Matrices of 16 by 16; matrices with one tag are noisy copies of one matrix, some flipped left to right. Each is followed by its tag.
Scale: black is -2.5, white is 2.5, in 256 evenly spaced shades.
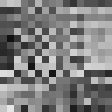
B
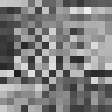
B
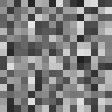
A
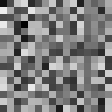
A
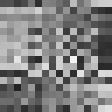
B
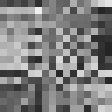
B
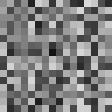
A
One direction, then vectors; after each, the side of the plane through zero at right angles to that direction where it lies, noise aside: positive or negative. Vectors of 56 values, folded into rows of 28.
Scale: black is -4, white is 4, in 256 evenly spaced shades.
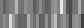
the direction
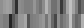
negative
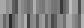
negative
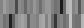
negative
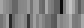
negative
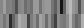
negative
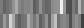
positive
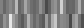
positive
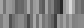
negative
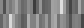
positive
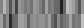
negative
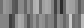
negative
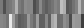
positive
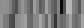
negative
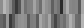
negative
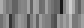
negative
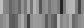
negative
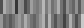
negative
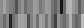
negative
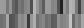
negative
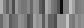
negative
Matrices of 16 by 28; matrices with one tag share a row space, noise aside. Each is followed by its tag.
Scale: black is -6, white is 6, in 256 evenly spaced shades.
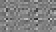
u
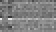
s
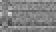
s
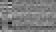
s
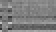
s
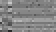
s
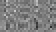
u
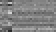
s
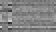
s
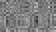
u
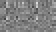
u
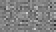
u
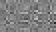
u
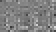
u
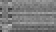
s
